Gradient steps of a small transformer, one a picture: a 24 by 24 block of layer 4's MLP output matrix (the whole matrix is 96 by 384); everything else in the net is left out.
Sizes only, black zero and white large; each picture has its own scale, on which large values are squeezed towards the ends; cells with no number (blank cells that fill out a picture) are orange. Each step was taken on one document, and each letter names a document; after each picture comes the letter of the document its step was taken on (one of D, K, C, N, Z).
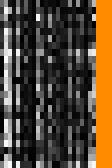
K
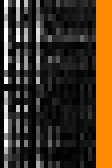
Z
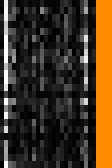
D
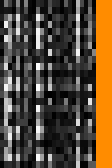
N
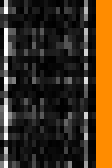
D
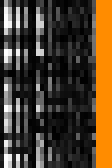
K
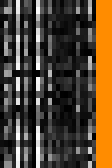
N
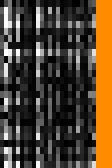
K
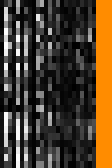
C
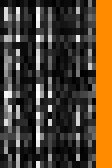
N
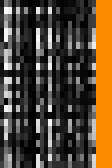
K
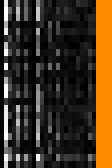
Z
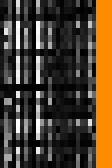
N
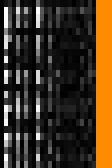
Z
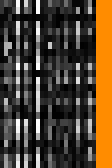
N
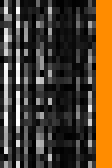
C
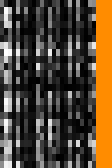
K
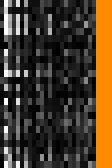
C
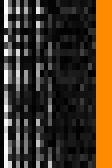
Z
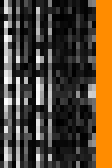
N
